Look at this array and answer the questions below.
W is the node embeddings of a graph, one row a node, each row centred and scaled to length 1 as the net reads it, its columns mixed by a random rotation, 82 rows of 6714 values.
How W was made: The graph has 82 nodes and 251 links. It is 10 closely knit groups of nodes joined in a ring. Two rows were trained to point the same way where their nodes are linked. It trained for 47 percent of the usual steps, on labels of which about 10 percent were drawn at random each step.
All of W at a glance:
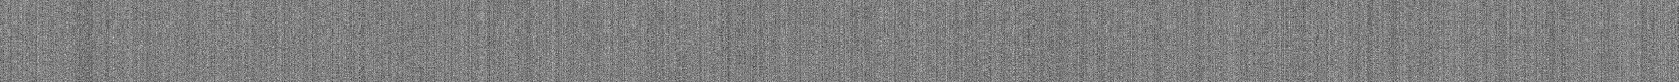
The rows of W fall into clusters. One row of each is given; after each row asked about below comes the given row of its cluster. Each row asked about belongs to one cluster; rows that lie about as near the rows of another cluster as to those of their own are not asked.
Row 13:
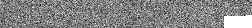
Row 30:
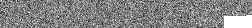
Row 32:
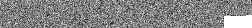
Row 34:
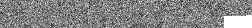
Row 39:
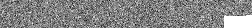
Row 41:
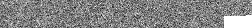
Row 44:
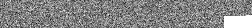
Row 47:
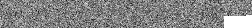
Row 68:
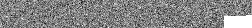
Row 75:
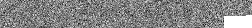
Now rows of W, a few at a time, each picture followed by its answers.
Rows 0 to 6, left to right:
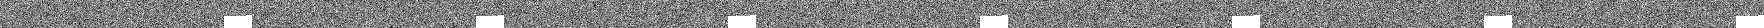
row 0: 32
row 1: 44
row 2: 34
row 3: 32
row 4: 34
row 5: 75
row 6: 30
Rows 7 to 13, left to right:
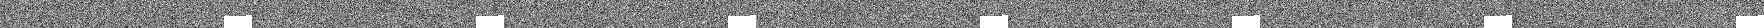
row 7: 68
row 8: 41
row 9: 68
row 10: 47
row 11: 41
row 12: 44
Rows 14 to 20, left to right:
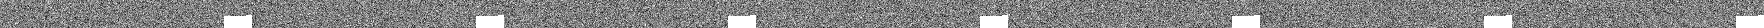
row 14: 32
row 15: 13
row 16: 68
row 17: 41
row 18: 44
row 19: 13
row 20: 75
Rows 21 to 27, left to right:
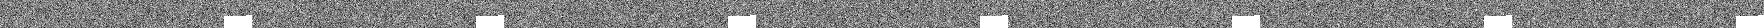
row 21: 47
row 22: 47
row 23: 47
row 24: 75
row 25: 68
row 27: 47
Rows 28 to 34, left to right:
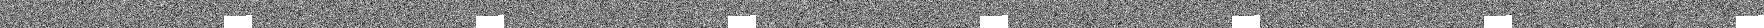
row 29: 32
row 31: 32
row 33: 44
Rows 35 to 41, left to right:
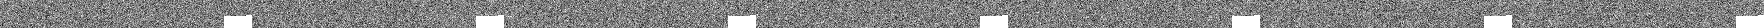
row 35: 32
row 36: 39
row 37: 39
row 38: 44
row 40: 41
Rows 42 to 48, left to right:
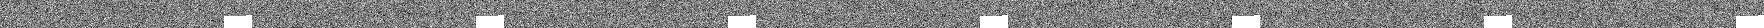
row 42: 39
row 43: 75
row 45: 41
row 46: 68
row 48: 30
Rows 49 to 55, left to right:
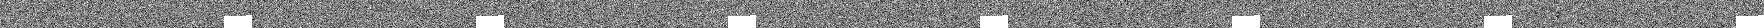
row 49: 68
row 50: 41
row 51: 30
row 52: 75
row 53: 32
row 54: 44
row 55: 32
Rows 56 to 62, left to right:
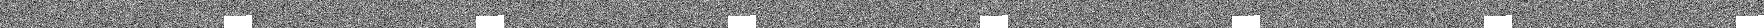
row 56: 30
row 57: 13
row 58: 30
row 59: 39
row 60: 44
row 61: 47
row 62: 30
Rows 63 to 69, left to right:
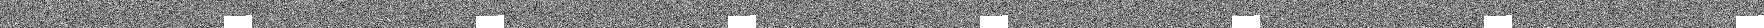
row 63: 32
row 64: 34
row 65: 13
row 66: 30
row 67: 68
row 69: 30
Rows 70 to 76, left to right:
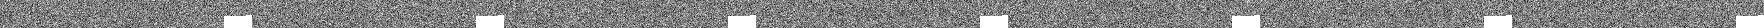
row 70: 13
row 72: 44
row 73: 75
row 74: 39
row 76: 68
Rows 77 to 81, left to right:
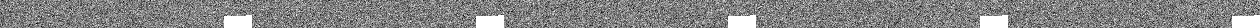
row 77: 13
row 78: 44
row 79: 68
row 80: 39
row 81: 13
